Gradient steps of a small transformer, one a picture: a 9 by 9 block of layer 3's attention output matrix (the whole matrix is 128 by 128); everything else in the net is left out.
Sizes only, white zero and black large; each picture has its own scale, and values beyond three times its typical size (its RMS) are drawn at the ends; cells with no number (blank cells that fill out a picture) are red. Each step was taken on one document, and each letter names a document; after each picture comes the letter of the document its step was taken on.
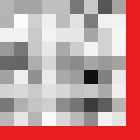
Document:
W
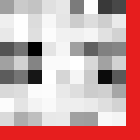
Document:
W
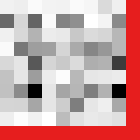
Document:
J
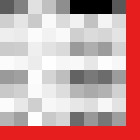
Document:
W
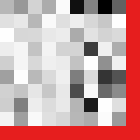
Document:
W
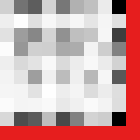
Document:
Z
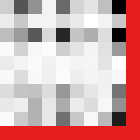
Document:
Z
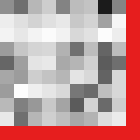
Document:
W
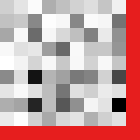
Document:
J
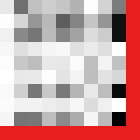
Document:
Z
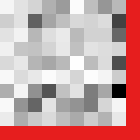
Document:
J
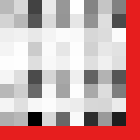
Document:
Z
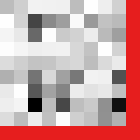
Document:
J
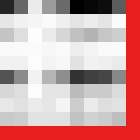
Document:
W
